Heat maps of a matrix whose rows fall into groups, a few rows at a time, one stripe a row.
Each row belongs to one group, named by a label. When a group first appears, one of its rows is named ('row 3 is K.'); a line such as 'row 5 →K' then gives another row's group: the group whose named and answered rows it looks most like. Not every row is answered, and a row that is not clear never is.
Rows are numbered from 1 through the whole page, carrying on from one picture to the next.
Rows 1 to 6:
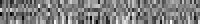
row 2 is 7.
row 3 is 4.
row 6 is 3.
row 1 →7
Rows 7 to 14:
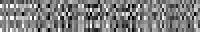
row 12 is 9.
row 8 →4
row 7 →7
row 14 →4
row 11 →4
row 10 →3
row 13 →9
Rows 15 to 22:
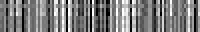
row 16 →3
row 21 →3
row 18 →3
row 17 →3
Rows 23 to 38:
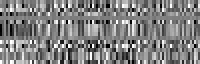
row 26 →7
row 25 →4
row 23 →3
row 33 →4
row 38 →4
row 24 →3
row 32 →7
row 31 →7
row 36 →9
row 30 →7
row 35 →4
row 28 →3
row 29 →7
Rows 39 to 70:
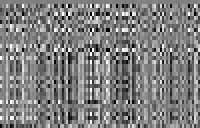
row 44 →7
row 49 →9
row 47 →9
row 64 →4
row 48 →7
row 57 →9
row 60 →4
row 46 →3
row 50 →4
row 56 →9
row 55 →9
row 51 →3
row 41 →7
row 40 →9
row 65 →7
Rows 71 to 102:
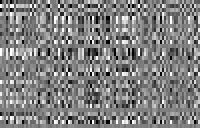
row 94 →4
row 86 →3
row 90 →7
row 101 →3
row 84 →4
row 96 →4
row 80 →9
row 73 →7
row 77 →7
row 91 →4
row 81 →3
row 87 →9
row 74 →4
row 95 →3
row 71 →7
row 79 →7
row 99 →7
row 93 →9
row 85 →9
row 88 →9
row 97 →9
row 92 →3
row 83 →4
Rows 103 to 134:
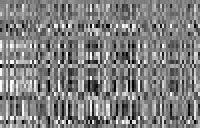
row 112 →7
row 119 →7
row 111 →9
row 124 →4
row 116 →9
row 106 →4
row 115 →4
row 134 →4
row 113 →4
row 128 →9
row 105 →9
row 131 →9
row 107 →9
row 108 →7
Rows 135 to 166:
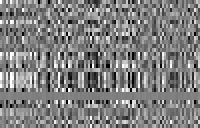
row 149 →4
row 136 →3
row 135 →4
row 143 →3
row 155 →4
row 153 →4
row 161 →7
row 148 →4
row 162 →4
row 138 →7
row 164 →9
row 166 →9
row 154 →4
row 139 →7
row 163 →4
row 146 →3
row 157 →3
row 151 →3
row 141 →3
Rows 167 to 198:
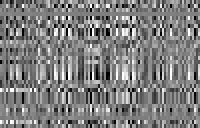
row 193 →9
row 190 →3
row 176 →7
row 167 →7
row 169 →3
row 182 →7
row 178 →9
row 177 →4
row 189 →4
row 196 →7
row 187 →7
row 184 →3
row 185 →3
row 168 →9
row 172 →7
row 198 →3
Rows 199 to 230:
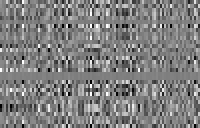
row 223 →7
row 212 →7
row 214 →9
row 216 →4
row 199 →9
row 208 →9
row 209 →7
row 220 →9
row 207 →9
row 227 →3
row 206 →7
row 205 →9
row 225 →7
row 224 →3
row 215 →9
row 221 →4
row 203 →7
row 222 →9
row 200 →3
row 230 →3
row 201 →9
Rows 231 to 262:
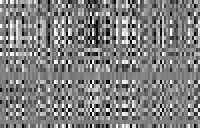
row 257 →3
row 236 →3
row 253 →7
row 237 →4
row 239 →3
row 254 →3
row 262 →3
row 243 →7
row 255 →9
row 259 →3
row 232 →3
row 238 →3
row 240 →4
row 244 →4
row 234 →9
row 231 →4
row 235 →3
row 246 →3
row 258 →9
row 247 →9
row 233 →4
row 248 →9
